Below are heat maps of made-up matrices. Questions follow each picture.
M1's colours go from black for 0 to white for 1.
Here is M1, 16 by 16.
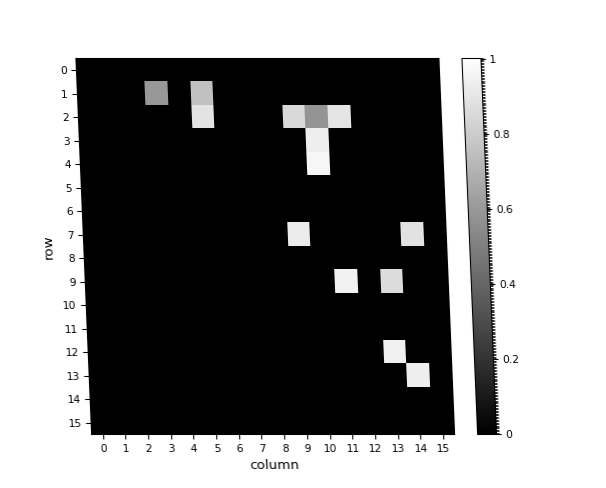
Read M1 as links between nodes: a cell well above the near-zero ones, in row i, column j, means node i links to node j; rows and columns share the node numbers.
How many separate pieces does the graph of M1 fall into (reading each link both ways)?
5
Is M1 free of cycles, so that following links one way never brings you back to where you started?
yes
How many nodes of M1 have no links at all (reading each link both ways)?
4
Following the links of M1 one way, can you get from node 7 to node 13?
yes
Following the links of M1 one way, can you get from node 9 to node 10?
no
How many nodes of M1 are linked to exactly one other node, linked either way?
2
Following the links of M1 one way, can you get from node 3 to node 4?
no
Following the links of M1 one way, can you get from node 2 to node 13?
yes
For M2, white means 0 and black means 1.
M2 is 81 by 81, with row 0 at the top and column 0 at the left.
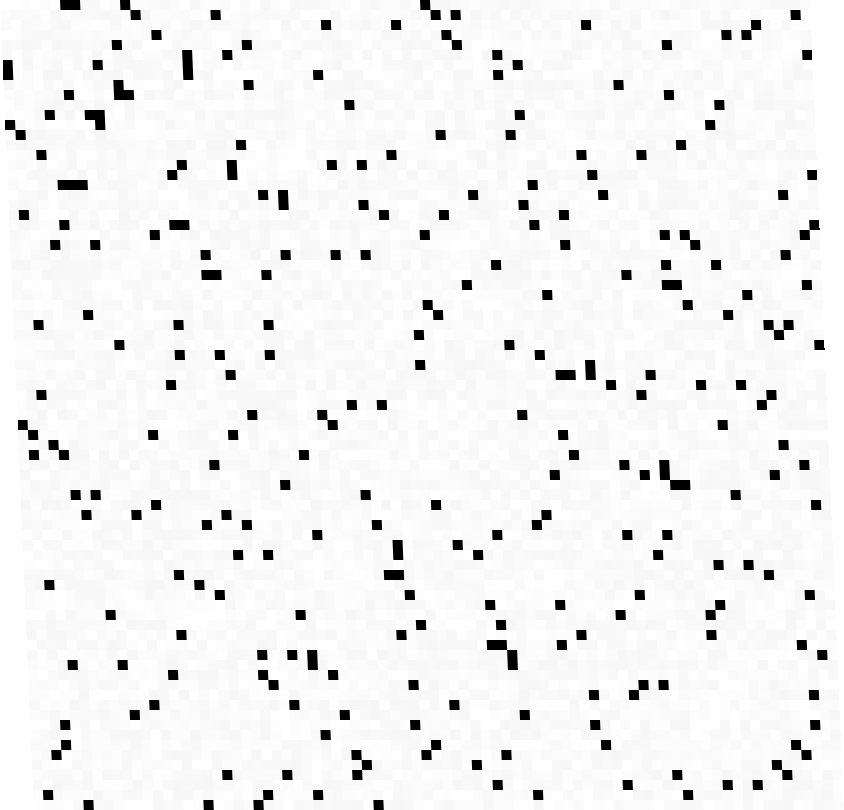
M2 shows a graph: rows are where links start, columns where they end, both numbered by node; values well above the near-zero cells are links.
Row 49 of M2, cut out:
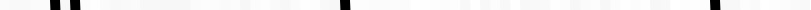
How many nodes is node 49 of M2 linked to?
4
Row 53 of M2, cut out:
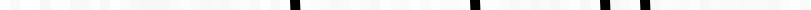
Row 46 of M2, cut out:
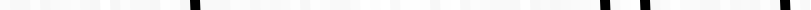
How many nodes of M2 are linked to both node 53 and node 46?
2
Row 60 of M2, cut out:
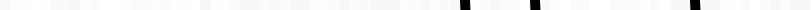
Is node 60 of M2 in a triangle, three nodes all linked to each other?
no
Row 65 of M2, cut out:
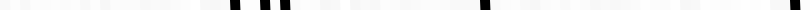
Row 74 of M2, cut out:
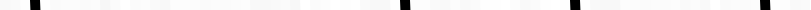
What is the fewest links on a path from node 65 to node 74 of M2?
6
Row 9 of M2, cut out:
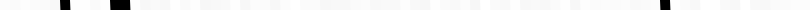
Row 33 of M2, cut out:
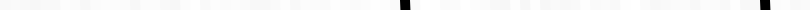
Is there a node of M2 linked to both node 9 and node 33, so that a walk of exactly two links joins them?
no
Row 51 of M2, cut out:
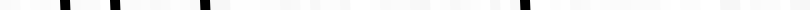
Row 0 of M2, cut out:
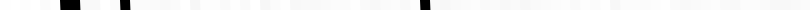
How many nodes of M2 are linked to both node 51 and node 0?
1
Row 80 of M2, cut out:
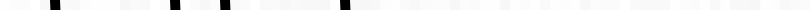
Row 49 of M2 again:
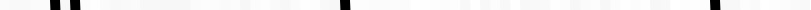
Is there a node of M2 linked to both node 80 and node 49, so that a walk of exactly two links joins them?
yes
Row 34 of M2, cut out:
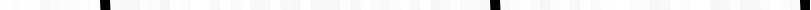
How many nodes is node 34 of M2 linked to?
3
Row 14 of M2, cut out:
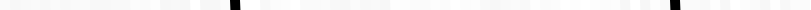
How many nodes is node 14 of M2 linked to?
2
